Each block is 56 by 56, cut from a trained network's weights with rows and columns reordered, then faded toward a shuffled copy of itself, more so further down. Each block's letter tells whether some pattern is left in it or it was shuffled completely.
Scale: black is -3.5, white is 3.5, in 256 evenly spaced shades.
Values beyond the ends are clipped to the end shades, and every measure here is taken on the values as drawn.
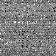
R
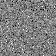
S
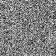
R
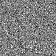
R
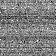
R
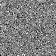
S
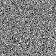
R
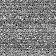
R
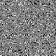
R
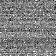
R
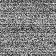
R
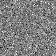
S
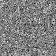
S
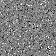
S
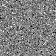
S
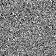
S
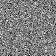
R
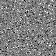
S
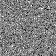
S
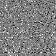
R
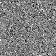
R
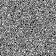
S
